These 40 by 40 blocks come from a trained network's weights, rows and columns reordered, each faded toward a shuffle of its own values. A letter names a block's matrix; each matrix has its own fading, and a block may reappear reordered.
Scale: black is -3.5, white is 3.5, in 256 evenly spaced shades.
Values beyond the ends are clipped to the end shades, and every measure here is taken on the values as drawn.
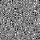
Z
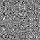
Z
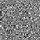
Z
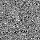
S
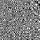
Z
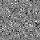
Z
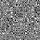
Z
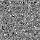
S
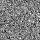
S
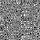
Z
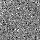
S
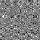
Z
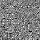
Z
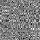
Z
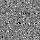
S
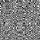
Z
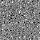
S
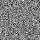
S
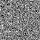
S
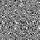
Z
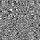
Z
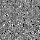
S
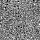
S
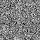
S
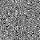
Z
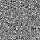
Z
